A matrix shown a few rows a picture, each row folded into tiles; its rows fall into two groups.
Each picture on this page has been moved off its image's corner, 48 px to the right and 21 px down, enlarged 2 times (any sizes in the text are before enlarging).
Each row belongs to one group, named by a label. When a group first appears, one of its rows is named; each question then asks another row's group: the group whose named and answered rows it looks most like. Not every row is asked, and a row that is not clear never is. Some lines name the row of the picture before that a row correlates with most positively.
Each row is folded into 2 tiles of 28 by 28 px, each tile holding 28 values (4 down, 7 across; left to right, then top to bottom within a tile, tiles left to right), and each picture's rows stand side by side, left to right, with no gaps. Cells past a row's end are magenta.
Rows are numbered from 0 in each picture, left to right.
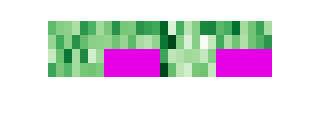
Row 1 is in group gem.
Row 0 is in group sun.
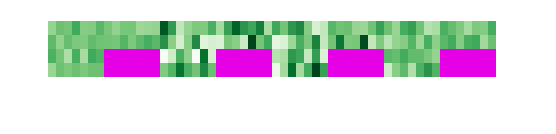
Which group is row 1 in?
gem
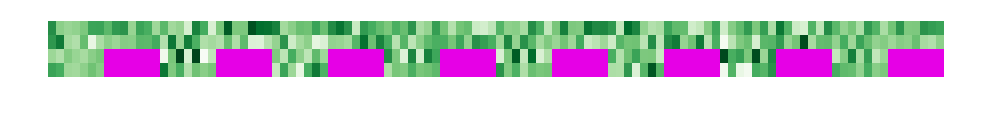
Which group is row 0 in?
gem
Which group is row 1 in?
sun
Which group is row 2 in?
gem
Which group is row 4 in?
sun
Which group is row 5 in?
gem
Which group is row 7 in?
sun
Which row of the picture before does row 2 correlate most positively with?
1
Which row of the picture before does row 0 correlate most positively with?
1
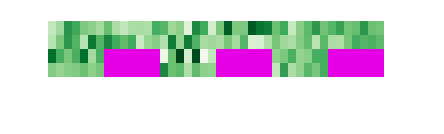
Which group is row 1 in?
sun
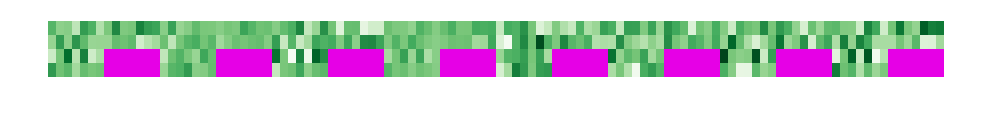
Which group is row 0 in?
sun
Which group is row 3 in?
sun
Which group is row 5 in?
gem
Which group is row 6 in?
gem
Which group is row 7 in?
sun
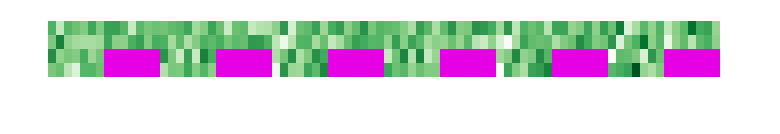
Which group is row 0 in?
gem
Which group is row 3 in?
sun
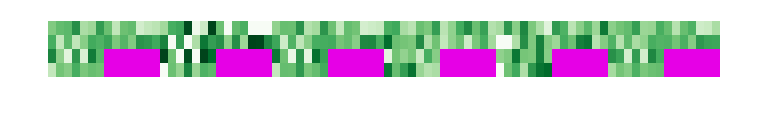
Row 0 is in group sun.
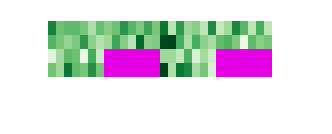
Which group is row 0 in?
gem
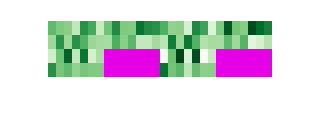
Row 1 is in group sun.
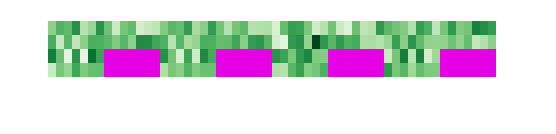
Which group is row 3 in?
sun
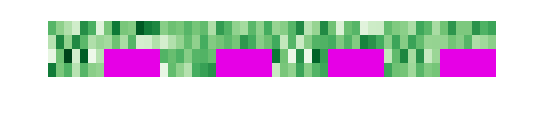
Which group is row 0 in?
sun
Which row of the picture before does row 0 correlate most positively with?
3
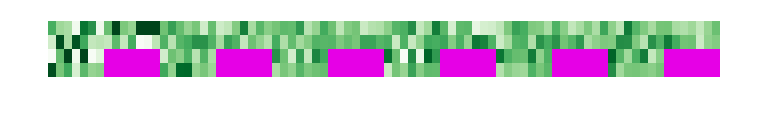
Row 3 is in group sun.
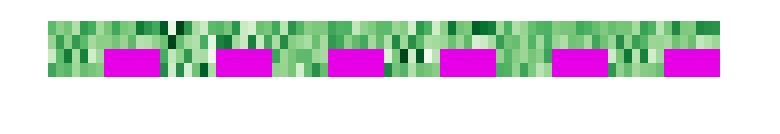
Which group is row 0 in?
sun
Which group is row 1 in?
gem
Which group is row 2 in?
gem
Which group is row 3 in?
sun
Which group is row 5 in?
sun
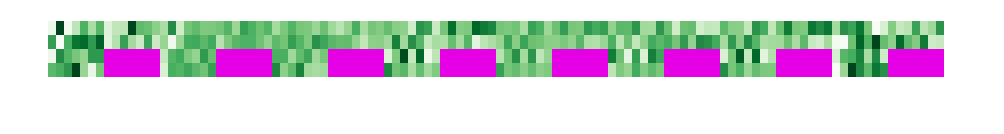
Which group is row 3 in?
sun
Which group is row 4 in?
sun
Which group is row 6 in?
sun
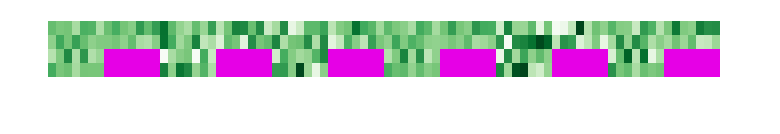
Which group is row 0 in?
sun
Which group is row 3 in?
sun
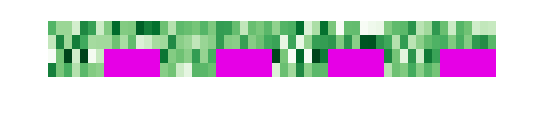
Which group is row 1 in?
gem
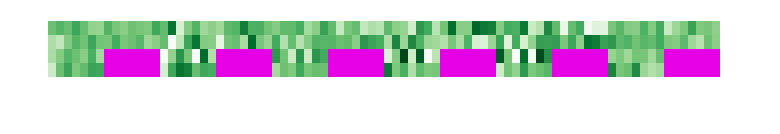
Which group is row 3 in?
sun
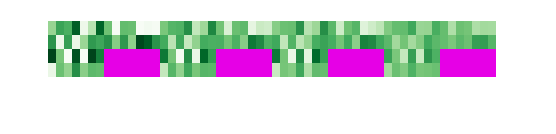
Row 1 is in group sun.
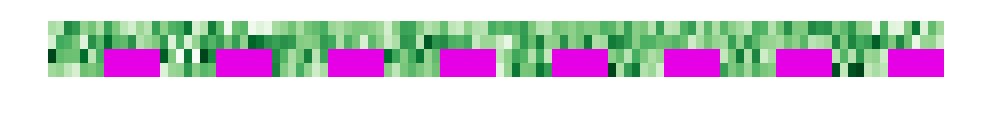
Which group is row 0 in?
gem
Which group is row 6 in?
sun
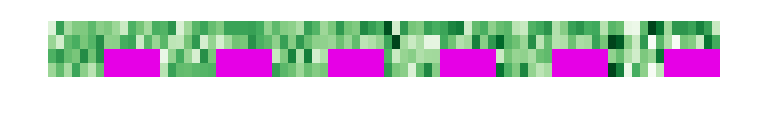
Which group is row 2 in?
sun
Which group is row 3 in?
gem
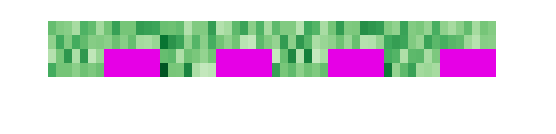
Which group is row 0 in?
sun
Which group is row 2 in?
sun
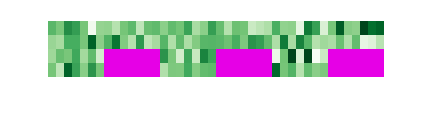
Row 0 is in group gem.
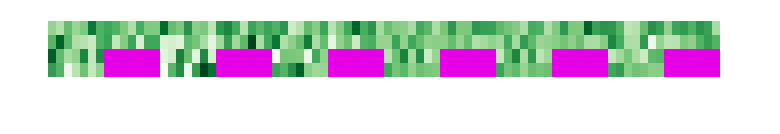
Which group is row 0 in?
gem
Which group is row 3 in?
sun
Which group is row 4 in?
sun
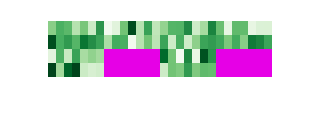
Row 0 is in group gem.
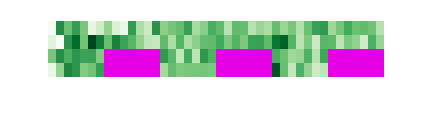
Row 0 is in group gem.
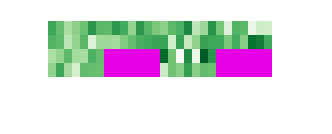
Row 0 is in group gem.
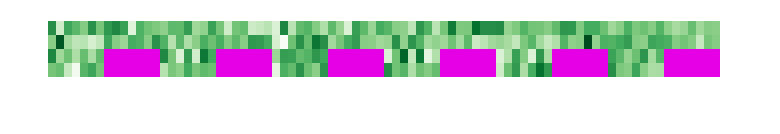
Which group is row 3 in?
sun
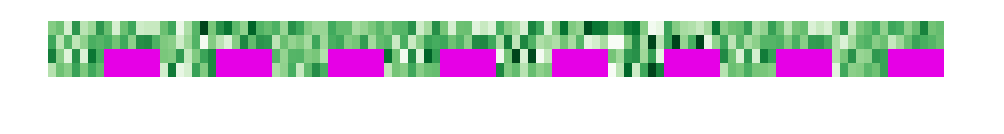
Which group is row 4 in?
sun
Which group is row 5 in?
gem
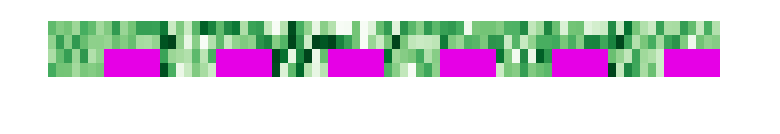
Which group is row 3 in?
gem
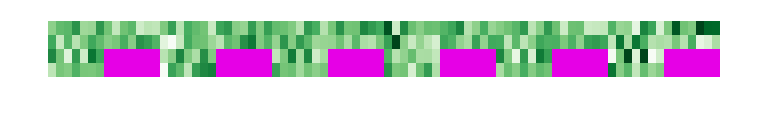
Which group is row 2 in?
sun
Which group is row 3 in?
gem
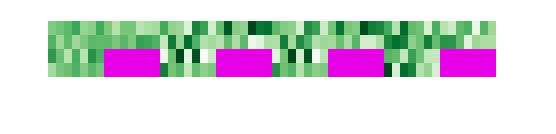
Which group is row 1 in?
sun
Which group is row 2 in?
sun
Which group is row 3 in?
gem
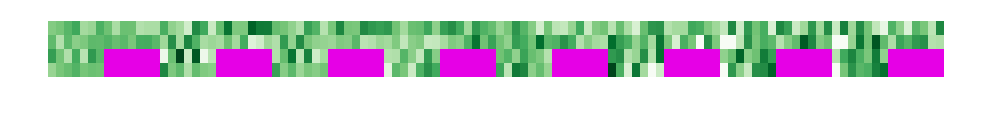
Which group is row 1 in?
sun
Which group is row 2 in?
sun
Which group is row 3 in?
gem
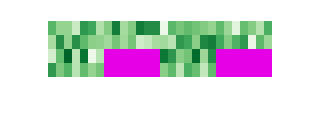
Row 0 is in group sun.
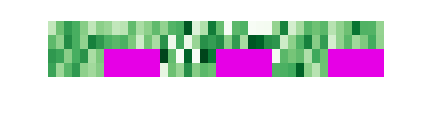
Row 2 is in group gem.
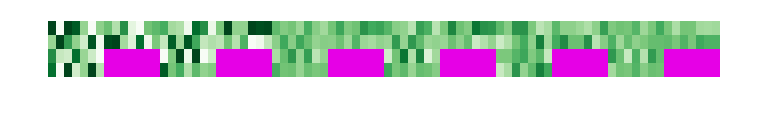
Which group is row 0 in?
gem
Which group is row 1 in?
sun
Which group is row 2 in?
sun
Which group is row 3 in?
sun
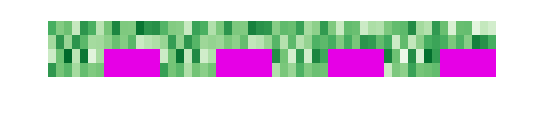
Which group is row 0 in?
sun
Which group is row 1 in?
sun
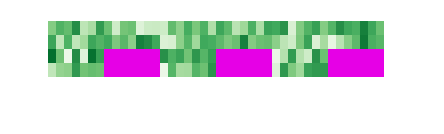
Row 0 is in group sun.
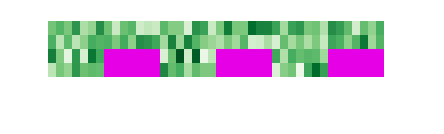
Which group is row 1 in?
sun
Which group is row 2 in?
gem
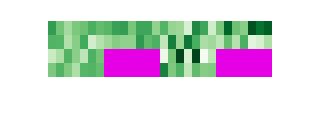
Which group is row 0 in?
gem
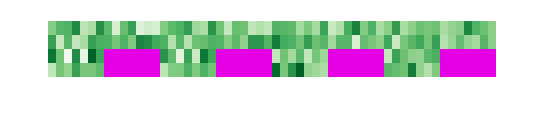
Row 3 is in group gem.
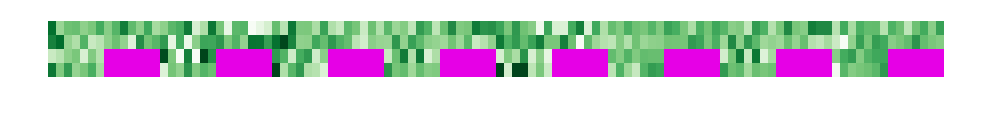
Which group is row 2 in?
gem
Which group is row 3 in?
sun
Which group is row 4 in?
gem
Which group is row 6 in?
sun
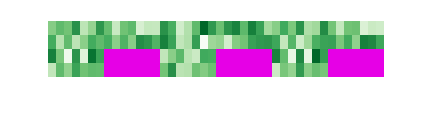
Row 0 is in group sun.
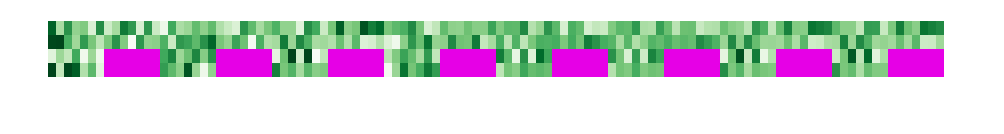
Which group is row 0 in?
gem
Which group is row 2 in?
sun
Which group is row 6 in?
sun
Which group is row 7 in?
sun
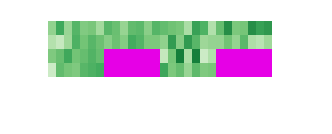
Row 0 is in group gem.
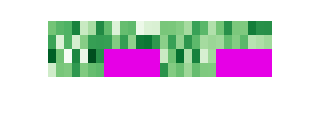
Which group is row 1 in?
sun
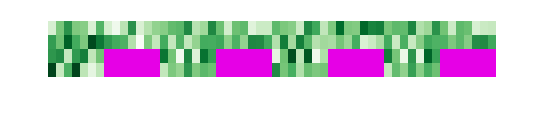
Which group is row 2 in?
sun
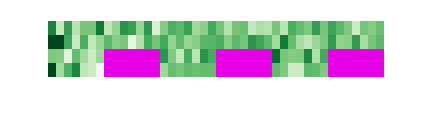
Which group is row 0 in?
gem
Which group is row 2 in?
gem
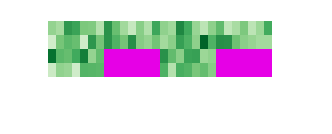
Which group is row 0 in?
gem
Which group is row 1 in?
gem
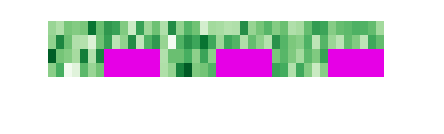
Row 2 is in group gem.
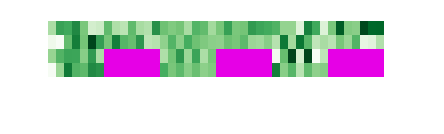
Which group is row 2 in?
sun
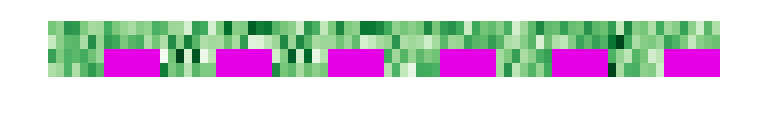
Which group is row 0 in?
gem
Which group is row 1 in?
sun
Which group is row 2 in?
sun
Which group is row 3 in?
gem
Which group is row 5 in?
gem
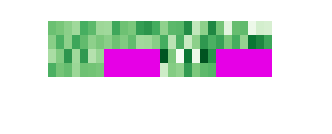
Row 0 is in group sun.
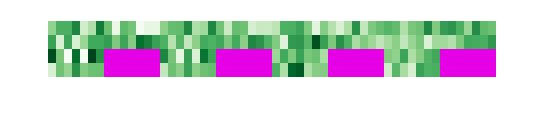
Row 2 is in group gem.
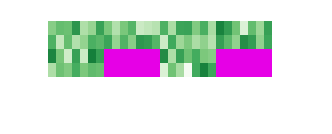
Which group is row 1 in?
gem
